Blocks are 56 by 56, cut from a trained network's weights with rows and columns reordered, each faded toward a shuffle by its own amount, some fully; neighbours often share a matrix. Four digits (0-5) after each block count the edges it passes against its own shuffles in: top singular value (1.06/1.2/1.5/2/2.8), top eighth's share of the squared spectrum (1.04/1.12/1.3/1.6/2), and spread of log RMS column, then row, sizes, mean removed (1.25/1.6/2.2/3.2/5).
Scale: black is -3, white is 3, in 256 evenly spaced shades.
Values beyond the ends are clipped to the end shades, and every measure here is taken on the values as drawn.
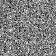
2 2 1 0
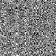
3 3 2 0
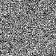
2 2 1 0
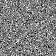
0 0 0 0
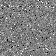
1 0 0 0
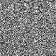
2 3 1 1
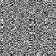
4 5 3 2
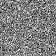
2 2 0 0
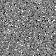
1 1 0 1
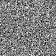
1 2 0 0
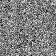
0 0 0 0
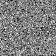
0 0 0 0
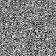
3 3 1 2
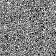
0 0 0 0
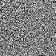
2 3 1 1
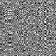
4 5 3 2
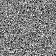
1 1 0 0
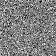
1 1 0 0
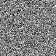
2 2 1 0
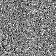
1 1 0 0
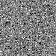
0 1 0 0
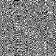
3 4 2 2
